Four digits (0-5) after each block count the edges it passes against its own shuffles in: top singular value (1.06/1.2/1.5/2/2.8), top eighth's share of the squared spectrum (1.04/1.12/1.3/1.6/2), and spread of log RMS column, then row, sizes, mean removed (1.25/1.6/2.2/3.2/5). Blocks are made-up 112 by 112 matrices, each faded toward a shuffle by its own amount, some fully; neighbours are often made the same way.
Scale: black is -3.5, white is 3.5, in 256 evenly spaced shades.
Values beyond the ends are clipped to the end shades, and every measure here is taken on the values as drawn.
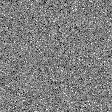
0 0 0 0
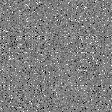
4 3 1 2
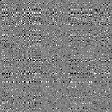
5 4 3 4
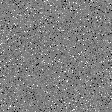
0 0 0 0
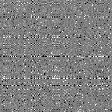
5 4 2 3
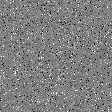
0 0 0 0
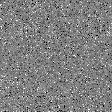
3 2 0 1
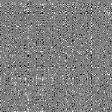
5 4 3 2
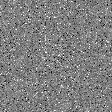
2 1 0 0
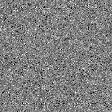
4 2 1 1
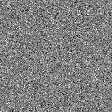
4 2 1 1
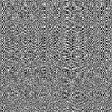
5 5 4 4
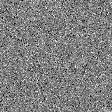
1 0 0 0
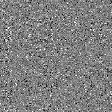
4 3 2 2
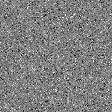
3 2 1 0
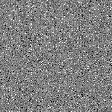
3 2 1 1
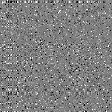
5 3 2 2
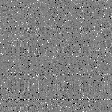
4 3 1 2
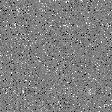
4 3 1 1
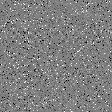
3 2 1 1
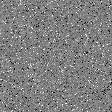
0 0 0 0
